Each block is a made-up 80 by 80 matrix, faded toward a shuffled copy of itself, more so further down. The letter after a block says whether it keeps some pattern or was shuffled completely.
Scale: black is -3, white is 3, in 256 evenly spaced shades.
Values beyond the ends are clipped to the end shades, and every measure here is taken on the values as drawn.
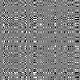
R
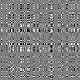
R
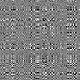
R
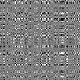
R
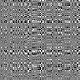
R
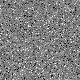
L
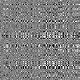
R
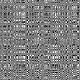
R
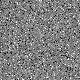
L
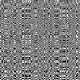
R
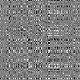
R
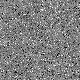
L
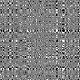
R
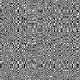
R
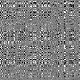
R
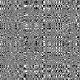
R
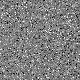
L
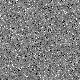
L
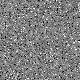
L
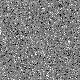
L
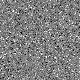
L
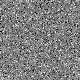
L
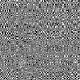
R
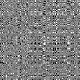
R
